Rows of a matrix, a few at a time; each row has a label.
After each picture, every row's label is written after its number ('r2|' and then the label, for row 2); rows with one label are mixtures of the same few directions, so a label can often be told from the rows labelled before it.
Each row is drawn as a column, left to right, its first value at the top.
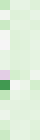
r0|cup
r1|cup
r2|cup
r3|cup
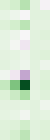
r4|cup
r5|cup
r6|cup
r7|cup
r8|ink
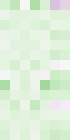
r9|cup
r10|ink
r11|ink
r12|ink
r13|cup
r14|ink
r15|ink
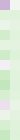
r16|ink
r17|ink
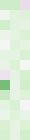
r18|cup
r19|ink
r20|ink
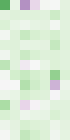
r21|ink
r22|cup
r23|ink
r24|ink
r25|ink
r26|cup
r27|cup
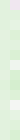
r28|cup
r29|ink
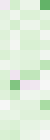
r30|ink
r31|cup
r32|cup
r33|cup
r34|ink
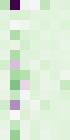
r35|ink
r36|ink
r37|cup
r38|ink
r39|ink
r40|cup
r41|cup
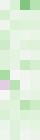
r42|cup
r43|cup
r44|ink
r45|ink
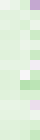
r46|ink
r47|ink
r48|cup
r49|ink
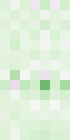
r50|cup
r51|cup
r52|cup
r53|ink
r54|cup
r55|ink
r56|cup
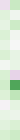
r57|ink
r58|cup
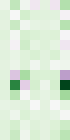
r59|ink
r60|cup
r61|cup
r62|ink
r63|cup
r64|ink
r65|cup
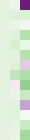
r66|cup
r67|cup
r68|ink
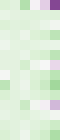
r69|cup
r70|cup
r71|ink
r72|ink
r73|ink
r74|ink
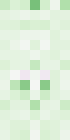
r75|ink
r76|cup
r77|cup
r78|ink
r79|cup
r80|ink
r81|ink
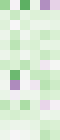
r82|ink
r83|cup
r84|ink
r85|cup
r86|ink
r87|ink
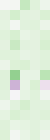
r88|ink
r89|cup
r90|ink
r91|cup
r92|cup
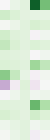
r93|cup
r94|cup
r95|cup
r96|ink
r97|ink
